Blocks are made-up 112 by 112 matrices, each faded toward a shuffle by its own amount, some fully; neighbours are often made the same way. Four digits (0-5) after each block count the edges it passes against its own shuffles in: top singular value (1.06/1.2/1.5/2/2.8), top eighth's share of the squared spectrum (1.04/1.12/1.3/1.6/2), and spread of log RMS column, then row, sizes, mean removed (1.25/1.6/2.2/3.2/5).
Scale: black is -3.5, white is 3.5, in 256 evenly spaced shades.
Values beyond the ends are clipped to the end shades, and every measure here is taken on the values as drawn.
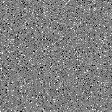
4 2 1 1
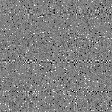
4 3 1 2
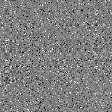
4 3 1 2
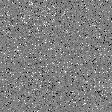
3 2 0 1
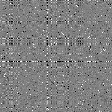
5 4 2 2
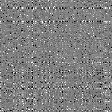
5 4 3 3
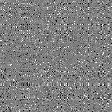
5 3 2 2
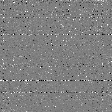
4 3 1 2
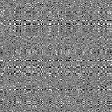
5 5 3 4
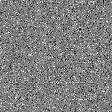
3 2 0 0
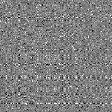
5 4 2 3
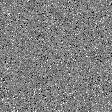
0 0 0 0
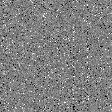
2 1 1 0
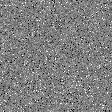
0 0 0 0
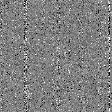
3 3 3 0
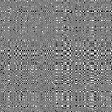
5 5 4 4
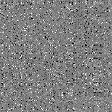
4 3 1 1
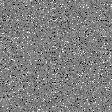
3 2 1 1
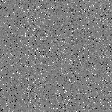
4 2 1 0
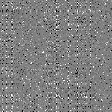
5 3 3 2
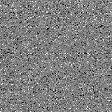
4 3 1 2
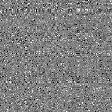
4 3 2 2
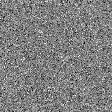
2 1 0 0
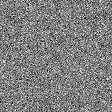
1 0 0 0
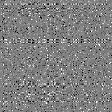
5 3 2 3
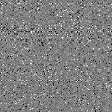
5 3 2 2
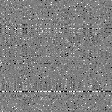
5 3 1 2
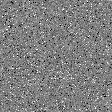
0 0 0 0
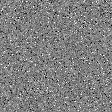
0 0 0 1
